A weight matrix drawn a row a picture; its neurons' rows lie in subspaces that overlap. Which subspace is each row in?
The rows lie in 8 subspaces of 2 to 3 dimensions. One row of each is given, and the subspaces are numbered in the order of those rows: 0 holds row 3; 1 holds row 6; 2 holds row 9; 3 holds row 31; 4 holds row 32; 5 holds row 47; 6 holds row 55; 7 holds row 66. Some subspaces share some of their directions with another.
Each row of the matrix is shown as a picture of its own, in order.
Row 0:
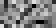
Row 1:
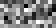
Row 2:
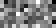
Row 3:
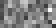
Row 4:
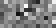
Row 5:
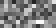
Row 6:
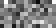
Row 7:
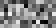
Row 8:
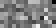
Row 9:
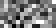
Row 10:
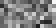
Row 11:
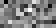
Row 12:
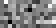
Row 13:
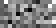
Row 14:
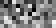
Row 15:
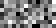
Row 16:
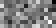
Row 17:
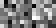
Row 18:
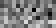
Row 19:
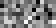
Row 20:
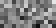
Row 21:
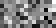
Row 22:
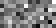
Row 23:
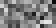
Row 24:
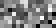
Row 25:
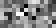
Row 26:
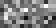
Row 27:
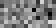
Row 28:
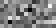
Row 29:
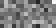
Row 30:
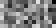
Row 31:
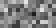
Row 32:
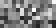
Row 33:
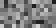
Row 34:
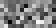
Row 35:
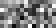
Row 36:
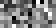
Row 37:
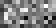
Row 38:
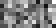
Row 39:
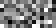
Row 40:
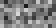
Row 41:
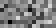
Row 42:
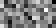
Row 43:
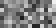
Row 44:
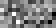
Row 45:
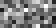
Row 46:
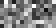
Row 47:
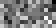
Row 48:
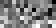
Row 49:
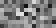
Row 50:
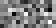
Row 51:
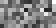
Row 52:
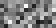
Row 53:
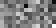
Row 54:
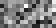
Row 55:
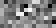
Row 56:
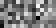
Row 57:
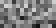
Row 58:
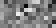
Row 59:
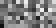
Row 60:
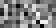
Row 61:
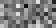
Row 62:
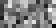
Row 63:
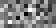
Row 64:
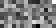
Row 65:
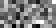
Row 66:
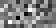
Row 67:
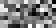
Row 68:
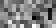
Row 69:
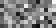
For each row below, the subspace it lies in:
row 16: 5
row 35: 3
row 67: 3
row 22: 0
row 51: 0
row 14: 4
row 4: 6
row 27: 4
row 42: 2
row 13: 6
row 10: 3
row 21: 5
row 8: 1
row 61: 3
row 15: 7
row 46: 2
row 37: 5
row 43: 3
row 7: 3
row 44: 0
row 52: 2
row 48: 4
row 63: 7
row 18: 4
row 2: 7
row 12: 6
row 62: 0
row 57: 4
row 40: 1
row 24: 0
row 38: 0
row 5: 1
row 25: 6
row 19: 4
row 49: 6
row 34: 2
